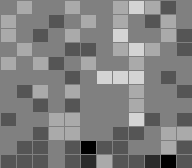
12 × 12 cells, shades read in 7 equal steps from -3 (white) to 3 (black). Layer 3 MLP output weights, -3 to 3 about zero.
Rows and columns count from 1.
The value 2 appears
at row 12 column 6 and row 12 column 10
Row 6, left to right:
0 0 0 0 1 0 -2 -2 -2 0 1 0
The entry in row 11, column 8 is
1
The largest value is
3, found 2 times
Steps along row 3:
up up down down up same down up same down up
